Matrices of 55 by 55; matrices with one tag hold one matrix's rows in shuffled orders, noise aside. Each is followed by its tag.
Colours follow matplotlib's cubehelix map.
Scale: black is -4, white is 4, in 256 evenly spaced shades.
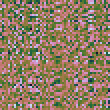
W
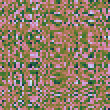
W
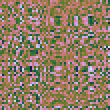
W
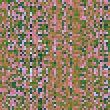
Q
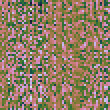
Q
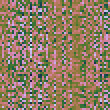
Q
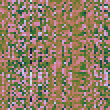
Q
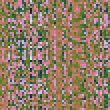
Q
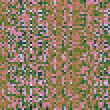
Q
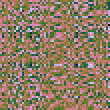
W
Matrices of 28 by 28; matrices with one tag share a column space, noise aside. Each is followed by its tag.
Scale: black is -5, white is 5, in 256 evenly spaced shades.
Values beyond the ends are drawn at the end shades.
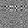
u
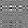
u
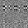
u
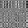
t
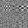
u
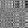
t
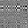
u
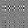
u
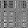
t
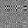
u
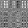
t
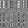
t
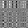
t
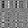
t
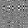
u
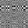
u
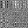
t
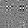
u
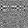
u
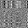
t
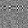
u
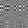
u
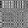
t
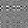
u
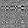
u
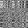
t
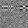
u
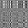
t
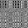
t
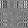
t
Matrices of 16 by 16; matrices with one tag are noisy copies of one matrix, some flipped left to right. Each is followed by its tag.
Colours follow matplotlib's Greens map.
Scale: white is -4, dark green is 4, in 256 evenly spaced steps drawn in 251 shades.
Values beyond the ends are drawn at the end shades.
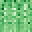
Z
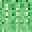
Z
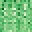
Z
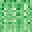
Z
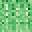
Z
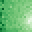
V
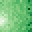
V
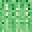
Z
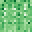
Z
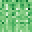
Z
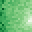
V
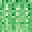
Z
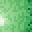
V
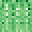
Z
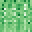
Z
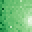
V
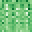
Z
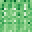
Z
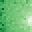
V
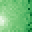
V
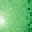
V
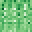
Z
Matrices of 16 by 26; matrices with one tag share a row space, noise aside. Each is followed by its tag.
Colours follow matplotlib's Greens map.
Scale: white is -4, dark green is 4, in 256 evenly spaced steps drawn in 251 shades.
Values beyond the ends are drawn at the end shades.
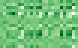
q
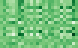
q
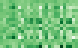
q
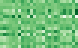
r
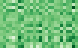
q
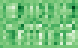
q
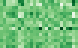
q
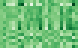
q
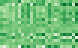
r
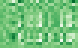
q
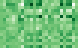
q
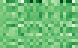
q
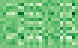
q
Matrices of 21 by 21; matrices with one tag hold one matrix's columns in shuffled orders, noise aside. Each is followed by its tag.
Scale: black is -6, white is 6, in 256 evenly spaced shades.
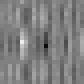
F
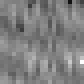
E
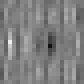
F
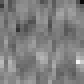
E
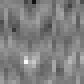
E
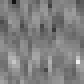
E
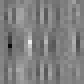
F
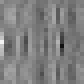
F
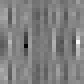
F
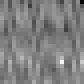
E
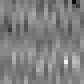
E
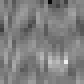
E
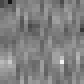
E
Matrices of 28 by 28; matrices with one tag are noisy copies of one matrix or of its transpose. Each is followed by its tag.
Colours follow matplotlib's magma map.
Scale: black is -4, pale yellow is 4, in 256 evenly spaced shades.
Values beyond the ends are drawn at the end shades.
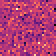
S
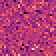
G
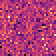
S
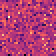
S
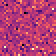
G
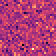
G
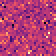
G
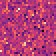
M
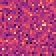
M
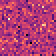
M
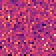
S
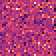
S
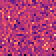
S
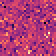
G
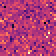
G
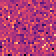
S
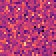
M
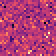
G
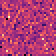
S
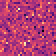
M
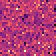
S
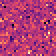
G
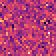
G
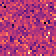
G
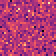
M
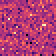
M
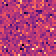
G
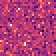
M
